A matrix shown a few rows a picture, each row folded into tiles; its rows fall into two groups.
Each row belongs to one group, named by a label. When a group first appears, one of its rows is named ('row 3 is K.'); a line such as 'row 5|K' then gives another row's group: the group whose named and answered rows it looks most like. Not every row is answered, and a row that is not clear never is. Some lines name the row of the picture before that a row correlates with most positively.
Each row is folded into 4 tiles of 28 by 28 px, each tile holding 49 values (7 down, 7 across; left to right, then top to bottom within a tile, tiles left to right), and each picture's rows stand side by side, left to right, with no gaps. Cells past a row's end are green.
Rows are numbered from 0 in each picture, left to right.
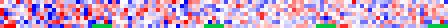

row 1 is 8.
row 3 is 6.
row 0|6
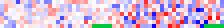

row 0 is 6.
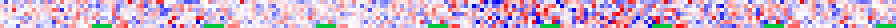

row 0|8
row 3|6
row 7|6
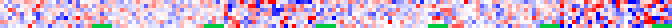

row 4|6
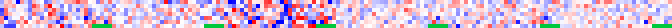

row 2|8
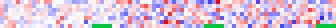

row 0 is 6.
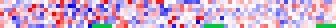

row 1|6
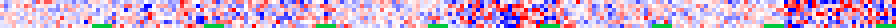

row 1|8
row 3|8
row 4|8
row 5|6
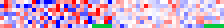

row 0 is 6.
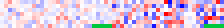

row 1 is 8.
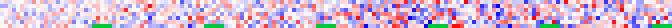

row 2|8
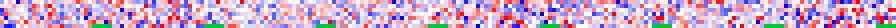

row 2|6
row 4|8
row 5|8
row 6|6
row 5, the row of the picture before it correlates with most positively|0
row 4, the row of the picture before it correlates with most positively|3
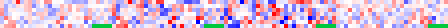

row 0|6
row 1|6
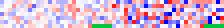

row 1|8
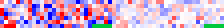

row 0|6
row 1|6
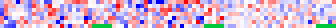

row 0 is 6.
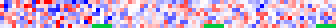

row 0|6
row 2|8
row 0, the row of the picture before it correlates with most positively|2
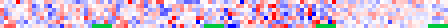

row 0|6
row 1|6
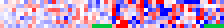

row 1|6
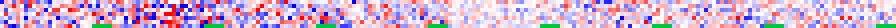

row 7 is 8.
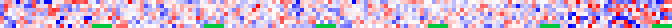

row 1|6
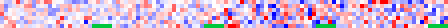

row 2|6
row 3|6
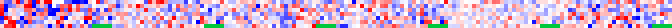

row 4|6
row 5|8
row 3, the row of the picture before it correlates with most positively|3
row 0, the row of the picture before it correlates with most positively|0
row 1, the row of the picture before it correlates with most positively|3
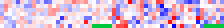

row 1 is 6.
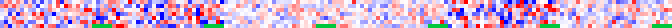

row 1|6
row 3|6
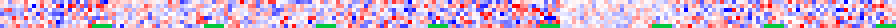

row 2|6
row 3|8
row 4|8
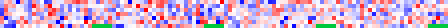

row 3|8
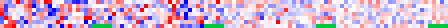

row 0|6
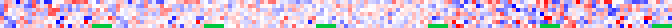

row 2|6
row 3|8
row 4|8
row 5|6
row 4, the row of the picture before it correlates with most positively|3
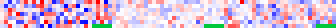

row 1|6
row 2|6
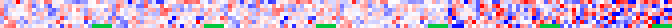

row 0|6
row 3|6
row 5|8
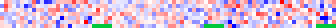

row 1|8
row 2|8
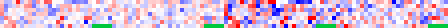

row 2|6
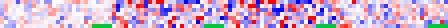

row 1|6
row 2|6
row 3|6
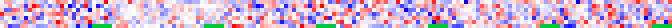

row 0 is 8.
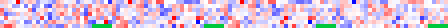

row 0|6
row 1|6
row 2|6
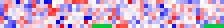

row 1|6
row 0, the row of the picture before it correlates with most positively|3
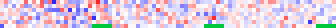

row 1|8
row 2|6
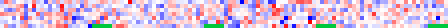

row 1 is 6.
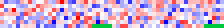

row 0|8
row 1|8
